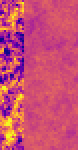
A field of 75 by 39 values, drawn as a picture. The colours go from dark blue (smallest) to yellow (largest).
Seam: vertical, 30% of the way across, the right part calmer. Average level on the scale: 50%. Stripes: none. Grain: blotchy. Histogram: heavy tails on both sides.
